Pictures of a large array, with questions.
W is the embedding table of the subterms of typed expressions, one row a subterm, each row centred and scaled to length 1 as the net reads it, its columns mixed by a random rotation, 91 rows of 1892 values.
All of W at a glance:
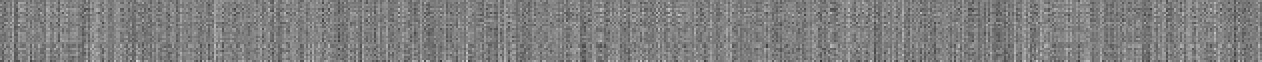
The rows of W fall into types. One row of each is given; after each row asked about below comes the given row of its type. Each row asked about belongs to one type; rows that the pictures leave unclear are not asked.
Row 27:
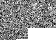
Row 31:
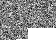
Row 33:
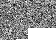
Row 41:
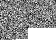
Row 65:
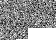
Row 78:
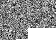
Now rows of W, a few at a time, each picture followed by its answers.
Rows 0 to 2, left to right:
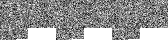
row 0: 31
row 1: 41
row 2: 78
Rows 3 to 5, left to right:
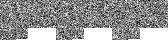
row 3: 78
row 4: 31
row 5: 33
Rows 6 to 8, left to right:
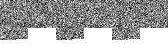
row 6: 65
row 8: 41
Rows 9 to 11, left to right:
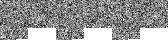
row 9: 31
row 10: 78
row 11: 65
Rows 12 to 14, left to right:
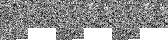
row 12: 33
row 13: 27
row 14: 27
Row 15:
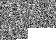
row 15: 31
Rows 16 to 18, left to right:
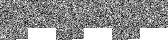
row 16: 33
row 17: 78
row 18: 65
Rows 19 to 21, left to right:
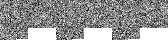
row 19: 65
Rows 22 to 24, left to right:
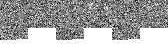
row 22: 31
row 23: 27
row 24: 27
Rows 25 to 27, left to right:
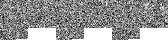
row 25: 78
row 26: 65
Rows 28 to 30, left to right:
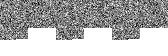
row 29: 31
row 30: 65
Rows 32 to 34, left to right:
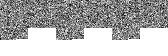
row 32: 41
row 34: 33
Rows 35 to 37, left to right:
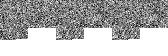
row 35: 78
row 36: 31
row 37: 31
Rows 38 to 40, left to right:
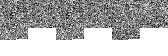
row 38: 33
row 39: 33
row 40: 27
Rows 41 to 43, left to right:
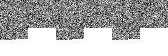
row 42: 78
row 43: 65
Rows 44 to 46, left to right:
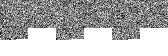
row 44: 27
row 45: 41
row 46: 33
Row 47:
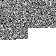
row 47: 65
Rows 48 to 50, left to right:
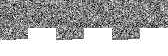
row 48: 33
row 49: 65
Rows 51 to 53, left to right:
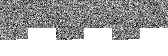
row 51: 31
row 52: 27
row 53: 65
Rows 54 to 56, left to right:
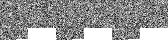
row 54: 31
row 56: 78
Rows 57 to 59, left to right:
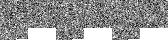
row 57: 33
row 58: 31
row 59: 65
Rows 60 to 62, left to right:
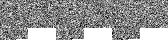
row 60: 31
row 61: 31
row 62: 27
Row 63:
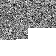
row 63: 33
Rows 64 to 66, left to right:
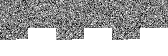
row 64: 27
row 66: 41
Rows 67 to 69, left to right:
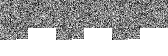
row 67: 65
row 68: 41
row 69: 41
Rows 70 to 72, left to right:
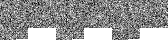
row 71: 65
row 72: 78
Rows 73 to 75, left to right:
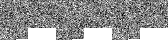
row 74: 78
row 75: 33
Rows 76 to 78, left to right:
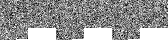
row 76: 33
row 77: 78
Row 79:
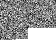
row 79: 41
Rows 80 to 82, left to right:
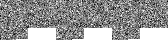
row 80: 41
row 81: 65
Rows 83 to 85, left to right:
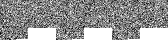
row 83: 27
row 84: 41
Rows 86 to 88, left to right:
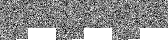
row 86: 31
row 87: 41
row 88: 33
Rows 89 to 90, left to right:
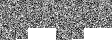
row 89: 78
